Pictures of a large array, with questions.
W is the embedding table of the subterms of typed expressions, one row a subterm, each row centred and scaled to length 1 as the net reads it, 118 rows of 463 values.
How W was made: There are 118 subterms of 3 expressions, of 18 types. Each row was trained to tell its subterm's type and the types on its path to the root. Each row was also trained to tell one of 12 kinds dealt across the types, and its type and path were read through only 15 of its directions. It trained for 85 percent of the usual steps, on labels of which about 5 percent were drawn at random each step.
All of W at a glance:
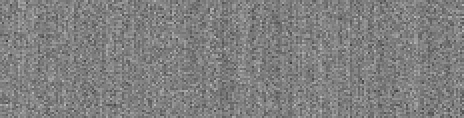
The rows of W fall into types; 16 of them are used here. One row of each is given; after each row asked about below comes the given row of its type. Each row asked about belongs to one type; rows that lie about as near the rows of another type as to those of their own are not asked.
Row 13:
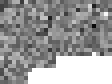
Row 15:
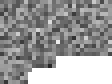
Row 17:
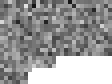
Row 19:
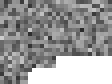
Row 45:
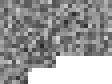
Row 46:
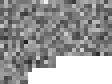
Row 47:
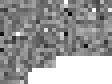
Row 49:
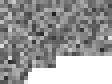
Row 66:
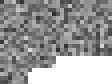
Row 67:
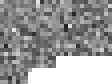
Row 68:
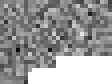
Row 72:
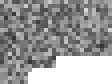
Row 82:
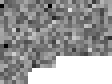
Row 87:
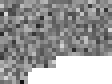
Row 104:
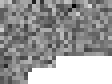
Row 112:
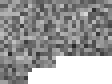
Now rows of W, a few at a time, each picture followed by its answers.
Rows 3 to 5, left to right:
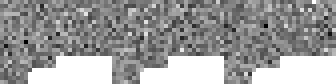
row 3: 112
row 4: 15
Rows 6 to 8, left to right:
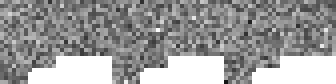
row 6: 112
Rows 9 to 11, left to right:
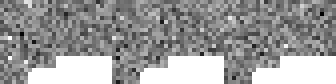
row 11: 46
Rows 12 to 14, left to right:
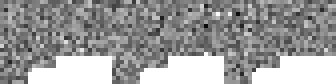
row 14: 19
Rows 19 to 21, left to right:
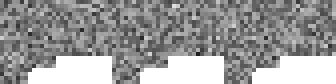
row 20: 45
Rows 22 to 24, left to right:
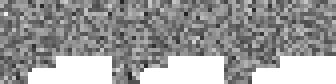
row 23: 68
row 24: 104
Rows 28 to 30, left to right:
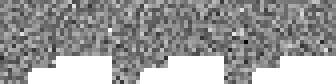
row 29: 87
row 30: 72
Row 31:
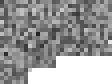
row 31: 67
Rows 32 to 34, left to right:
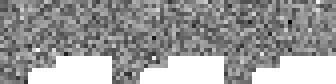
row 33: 104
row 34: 17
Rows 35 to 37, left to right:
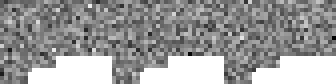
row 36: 17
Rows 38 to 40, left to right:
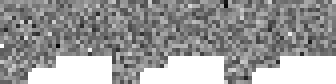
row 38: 49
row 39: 19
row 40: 45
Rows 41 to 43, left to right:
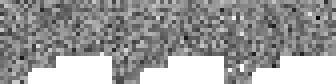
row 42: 67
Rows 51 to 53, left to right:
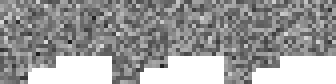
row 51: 68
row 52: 45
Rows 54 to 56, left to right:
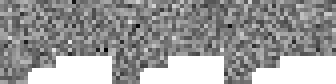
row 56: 13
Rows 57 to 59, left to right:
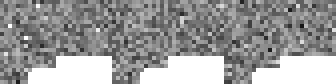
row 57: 67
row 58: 104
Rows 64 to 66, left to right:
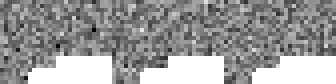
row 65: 49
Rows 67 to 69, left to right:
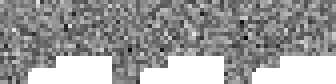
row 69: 87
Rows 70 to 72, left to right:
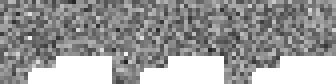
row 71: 19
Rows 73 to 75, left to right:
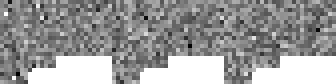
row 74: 49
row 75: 68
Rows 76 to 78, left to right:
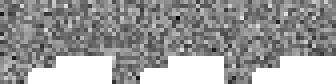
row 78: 68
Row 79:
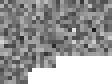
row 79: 46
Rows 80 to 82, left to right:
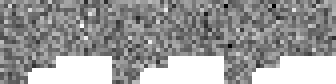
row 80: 47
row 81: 49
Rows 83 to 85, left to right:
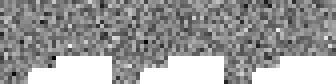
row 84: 87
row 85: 17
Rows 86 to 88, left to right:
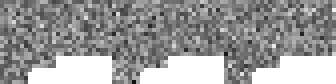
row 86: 45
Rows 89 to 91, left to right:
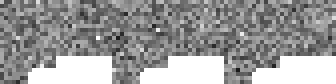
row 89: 19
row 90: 47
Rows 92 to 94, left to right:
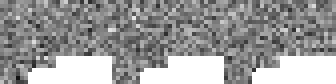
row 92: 68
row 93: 104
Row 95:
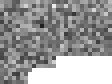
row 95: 104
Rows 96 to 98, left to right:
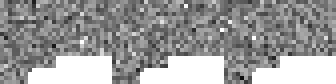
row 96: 87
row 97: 67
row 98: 17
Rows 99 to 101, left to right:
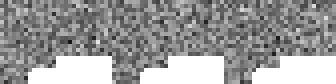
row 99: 19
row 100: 104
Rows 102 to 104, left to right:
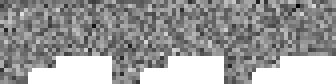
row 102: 17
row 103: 72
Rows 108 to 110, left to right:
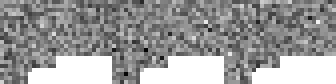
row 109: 67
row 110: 19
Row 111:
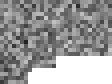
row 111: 45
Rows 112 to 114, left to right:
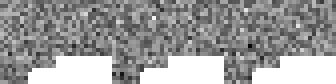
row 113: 47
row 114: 67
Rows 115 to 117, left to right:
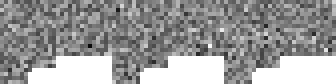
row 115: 45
